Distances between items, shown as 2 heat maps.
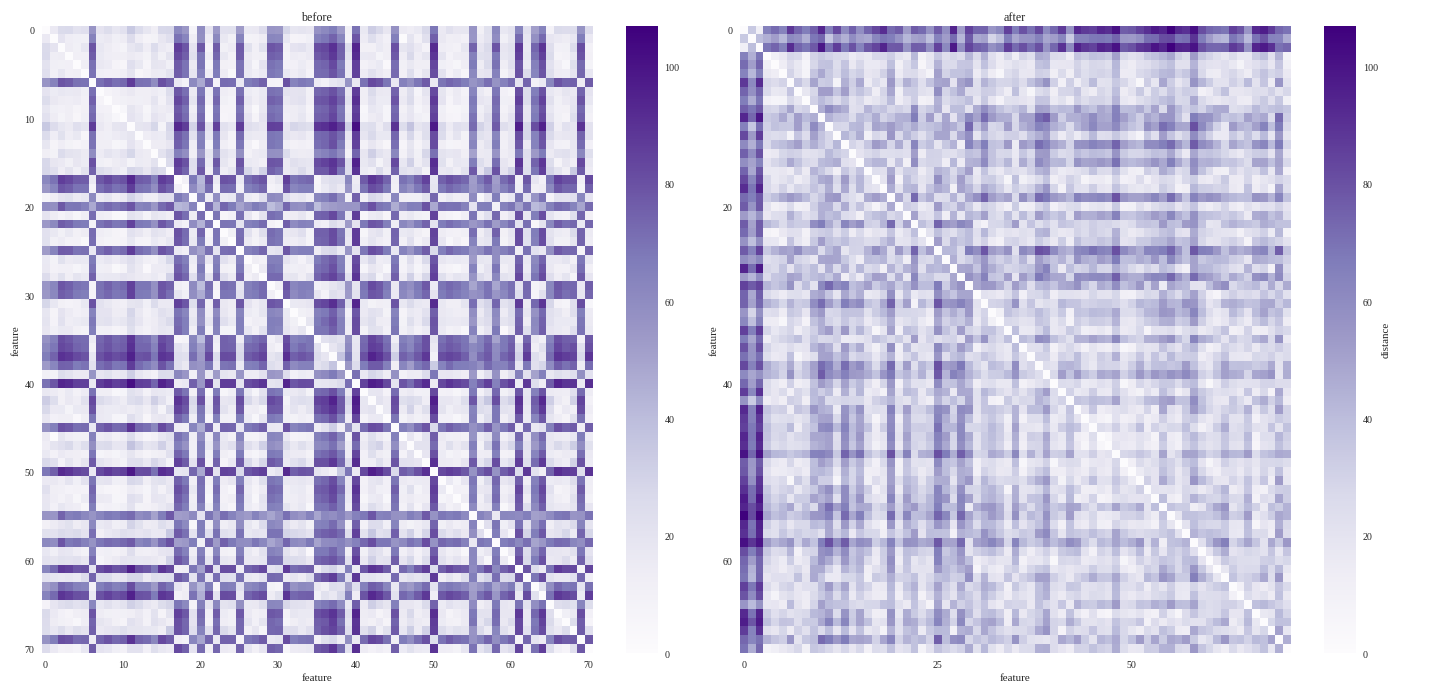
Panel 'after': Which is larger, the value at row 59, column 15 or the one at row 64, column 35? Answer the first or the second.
the first
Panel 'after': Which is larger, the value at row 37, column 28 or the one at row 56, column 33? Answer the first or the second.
the first
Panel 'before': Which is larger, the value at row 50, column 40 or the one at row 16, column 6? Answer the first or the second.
the second
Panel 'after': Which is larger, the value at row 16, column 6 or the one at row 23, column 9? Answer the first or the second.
the second
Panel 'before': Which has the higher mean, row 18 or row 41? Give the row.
18
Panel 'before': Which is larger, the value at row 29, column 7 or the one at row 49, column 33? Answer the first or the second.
the first
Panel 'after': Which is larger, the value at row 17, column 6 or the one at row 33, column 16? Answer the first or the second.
the first
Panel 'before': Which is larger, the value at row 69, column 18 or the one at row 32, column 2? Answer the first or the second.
the second
